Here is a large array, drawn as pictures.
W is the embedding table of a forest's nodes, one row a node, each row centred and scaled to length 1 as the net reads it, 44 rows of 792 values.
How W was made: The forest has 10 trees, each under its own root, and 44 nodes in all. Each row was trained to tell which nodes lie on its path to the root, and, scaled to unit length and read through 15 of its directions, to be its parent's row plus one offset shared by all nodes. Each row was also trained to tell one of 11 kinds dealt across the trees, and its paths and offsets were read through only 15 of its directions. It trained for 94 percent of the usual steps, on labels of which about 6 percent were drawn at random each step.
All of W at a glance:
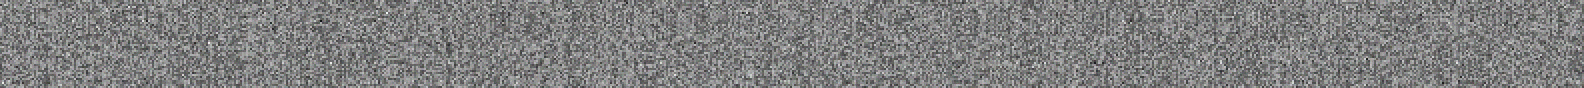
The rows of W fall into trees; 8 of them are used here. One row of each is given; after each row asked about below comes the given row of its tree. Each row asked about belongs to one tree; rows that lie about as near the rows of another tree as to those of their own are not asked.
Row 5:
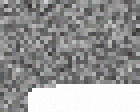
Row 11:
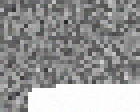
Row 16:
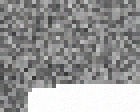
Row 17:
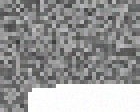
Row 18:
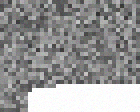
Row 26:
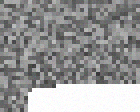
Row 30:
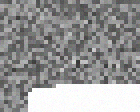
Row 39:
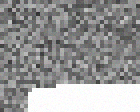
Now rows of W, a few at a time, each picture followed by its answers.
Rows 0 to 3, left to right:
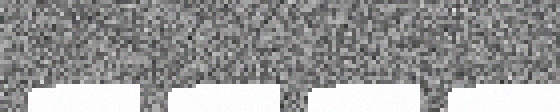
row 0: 39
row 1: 17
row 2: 39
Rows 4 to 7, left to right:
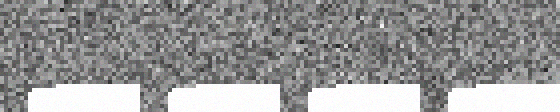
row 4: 26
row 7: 16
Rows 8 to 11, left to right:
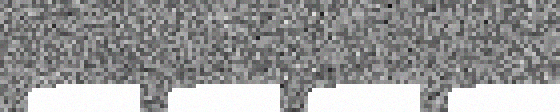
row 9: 17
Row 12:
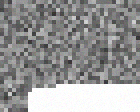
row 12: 18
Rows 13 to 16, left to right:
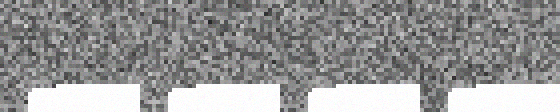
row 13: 16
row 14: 26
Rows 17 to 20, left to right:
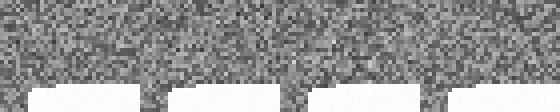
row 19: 26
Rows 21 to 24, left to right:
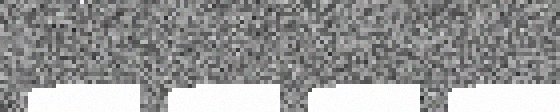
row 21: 39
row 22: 30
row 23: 5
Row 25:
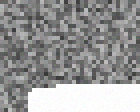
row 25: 30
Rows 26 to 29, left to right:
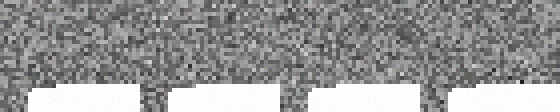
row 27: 26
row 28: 39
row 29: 11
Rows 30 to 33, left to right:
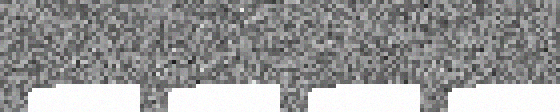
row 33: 18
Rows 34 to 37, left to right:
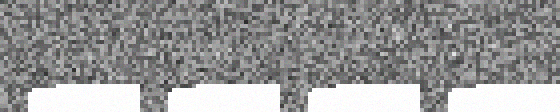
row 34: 30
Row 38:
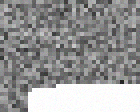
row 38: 18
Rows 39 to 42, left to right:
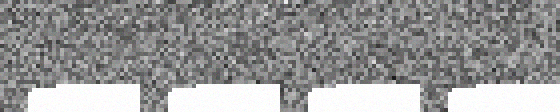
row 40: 18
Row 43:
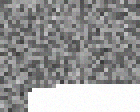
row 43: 30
